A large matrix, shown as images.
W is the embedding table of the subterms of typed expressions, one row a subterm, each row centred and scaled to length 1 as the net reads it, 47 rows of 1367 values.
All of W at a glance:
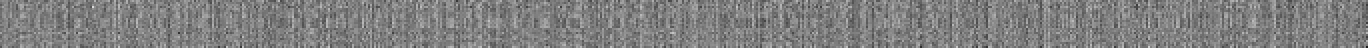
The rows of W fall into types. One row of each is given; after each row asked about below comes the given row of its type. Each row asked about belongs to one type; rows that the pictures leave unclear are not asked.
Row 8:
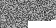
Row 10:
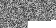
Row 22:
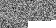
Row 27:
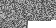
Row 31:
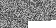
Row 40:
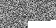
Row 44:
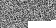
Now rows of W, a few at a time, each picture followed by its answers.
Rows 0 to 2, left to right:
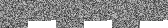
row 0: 22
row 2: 27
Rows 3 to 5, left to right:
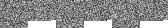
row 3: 10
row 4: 8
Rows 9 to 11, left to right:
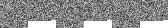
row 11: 31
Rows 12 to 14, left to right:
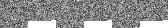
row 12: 10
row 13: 44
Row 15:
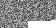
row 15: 44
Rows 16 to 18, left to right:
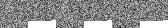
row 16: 44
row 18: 22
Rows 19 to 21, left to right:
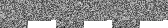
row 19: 27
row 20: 31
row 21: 27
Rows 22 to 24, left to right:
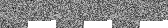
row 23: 27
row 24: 40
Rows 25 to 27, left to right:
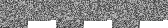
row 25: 27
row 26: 27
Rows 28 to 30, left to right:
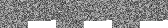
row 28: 44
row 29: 10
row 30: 44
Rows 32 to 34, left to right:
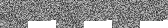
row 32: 31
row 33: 40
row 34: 8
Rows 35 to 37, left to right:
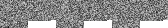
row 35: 31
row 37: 8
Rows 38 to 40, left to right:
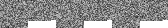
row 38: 22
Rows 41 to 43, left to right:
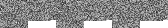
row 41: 31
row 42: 10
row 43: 8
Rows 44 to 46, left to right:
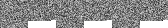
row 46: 8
